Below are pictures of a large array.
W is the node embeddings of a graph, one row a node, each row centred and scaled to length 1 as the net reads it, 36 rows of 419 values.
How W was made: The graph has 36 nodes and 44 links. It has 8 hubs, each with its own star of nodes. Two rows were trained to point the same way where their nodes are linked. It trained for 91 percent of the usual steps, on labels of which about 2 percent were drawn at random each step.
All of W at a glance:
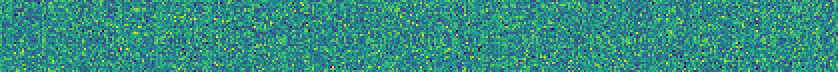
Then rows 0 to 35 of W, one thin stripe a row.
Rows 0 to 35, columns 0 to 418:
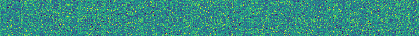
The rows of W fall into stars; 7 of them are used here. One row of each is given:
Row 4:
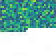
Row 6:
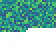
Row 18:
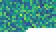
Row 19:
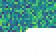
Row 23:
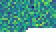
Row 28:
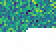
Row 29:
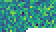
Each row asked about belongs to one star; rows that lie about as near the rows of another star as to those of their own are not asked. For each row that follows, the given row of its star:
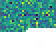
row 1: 4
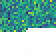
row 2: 23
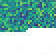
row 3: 28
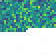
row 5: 29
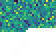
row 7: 18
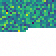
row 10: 4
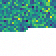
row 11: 23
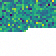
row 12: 18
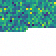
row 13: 28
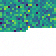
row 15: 18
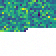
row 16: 4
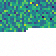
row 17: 29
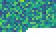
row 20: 19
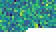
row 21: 18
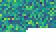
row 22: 28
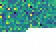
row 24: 6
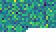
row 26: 19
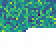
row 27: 19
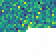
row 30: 19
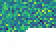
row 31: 28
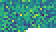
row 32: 18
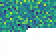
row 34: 6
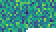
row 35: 28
